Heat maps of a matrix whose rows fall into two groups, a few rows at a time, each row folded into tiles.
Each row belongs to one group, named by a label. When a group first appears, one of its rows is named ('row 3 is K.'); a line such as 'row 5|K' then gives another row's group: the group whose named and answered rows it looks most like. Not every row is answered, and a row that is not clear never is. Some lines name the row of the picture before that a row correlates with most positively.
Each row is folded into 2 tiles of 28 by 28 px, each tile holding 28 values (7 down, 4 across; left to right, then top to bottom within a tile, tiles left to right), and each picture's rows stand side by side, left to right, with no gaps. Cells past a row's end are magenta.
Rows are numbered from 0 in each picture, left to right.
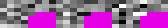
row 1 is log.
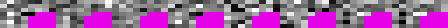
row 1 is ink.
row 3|log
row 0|log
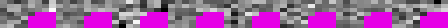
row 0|ink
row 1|ink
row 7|ink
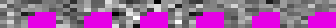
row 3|log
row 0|log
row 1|ink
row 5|log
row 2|ink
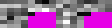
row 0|ink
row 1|log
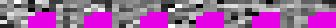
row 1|ink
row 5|ink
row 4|ink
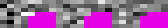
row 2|log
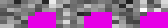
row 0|ink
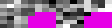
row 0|ink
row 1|ink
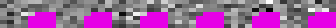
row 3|log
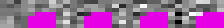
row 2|log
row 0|ink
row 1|log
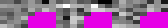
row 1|ink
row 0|ink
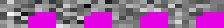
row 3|log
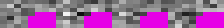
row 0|ink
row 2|log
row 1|log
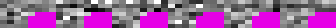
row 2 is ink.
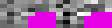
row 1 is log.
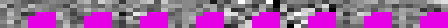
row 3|ink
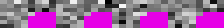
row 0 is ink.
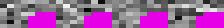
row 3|ink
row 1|ink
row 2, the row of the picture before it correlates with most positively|3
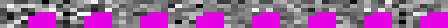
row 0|ink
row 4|ink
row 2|log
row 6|ink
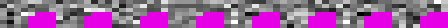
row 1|ink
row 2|log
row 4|log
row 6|log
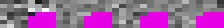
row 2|log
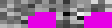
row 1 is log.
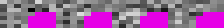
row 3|log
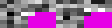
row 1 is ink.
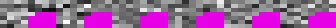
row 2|ink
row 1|log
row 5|log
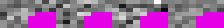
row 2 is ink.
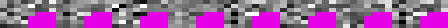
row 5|log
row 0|log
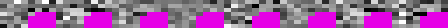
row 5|ink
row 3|ink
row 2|log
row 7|log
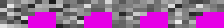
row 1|log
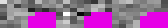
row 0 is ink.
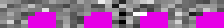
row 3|log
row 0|log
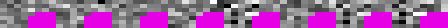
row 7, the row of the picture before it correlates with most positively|2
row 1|ink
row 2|log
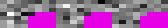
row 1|ink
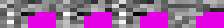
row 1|log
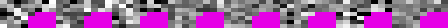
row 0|ink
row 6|log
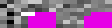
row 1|log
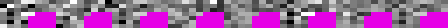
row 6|log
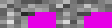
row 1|log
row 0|log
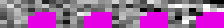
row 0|ink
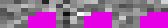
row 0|ink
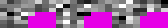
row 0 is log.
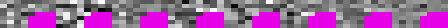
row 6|ink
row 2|log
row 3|ink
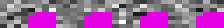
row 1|ink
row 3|ink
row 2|log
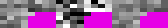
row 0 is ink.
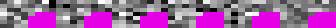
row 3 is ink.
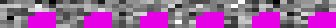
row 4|ink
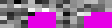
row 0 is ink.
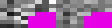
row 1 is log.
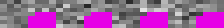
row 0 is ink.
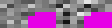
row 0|log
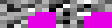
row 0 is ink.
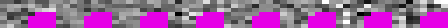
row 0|ink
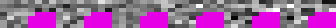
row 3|log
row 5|ink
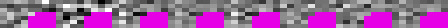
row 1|ink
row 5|log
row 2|log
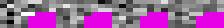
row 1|ink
